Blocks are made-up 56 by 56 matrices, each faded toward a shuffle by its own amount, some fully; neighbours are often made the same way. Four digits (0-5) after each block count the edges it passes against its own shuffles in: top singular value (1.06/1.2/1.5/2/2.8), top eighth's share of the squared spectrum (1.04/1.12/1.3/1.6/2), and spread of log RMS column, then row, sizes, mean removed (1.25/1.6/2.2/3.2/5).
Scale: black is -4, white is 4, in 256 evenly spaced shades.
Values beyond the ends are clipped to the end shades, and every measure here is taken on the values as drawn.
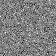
0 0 0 0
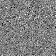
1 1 0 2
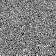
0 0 0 1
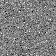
0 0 0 0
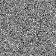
1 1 0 1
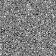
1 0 0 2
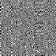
4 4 2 2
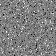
1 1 0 0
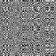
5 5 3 3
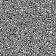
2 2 0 0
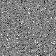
2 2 0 0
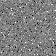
1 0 0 0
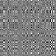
5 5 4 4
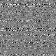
2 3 0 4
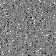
0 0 0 0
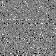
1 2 0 2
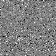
1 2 0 1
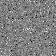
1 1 0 0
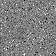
0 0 0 0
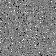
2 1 0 0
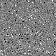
3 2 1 1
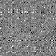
4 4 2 2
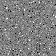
2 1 0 0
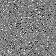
1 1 0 0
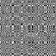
5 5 3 3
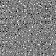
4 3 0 1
